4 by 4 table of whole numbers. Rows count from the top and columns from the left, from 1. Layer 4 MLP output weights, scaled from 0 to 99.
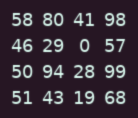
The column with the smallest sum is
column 3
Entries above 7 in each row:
4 3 4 4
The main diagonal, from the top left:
58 29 28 68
